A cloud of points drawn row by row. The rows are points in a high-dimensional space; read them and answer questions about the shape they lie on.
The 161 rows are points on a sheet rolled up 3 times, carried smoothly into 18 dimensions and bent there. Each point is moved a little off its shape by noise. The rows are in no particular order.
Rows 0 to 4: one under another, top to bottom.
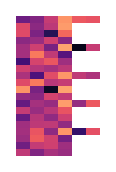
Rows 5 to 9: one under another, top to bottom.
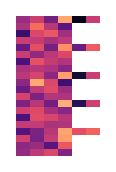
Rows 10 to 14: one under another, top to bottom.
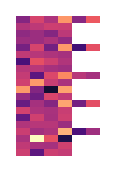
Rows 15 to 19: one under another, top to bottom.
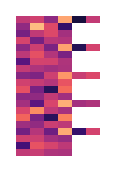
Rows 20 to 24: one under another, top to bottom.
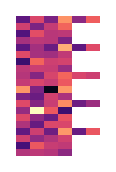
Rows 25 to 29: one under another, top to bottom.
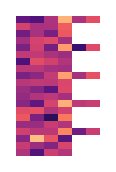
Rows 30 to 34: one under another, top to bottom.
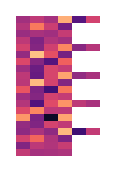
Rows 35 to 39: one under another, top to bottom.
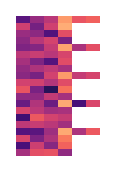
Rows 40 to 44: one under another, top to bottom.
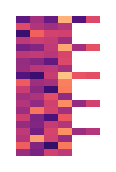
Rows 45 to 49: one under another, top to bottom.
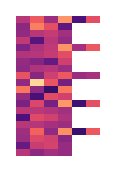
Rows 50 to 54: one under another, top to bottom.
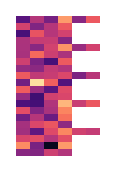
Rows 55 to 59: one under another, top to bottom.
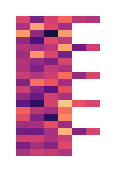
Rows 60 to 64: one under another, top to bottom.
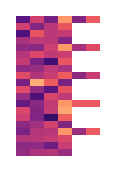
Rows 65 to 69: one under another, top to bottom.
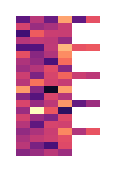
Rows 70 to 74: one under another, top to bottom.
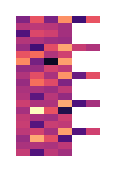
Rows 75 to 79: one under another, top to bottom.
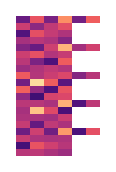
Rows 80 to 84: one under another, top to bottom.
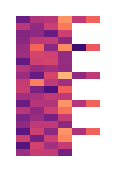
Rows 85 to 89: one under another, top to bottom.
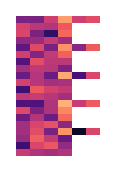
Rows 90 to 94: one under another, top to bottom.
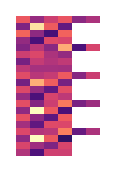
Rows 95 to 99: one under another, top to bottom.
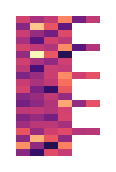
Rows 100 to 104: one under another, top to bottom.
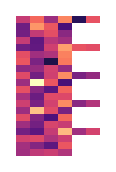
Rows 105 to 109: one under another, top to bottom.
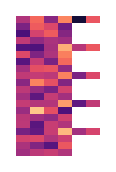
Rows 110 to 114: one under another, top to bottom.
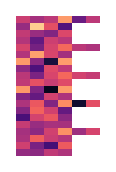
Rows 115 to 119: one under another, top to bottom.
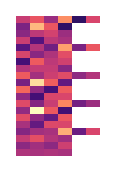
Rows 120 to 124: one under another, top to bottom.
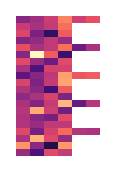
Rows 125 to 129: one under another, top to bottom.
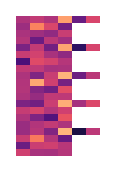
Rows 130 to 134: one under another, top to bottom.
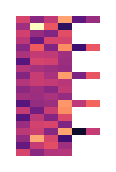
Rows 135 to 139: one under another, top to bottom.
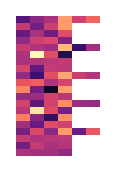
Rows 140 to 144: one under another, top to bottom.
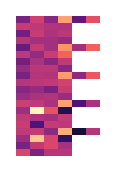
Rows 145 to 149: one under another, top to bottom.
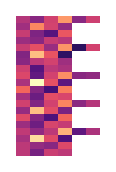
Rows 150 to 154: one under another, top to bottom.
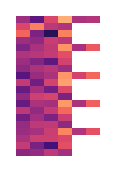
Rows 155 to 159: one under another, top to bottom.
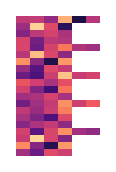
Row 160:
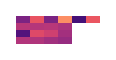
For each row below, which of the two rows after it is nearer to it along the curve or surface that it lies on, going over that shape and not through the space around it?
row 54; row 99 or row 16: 99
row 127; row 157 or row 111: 157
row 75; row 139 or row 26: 26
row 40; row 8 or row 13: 8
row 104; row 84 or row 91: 91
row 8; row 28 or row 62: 62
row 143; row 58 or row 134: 134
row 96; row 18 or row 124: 124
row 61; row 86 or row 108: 108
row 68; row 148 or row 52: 52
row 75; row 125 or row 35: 35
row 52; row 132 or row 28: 28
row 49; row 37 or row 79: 79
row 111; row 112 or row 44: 112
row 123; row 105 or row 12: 12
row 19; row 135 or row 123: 135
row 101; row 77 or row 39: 39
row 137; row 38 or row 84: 84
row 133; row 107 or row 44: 44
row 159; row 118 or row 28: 118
